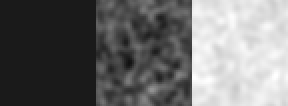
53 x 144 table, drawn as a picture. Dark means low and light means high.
It is made of 1 by 3 panels. Panel 1,1: very low, flat. Panel 1,2: low, blotchy. Panel 1,3: very high, blotchy, faint in contrast.
